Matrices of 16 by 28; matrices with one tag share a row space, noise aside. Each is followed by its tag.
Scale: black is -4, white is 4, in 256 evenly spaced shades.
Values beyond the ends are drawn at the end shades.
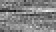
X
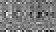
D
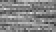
X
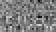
D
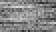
X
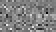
D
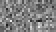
D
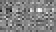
D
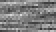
X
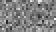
D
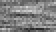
X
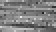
X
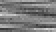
X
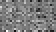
D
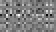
D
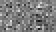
D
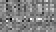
D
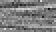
X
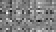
D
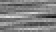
X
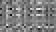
D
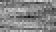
X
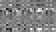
D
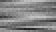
X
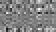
D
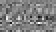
D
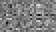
D
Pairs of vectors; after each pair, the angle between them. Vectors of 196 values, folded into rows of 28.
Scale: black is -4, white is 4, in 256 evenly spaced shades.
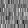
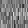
partly aligned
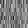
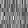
nearly opposite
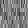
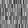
orthogonal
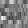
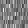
orthogonal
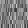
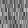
orthogonal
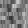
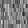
partly opposed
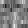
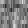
nearly parallel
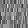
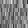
partly opposed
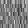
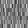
partly aligned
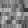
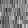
partly opposed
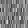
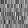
partly aligned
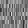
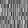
nearly opposite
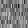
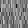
orthogonal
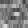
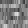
nearly parallel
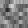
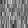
orthogonal
